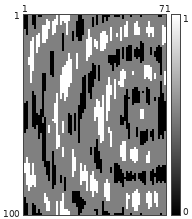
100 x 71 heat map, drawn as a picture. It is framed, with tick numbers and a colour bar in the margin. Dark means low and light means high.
Ninth with the lowest average: middle right. Ninth with the highest average: top left. Rings: centred on the middle right.
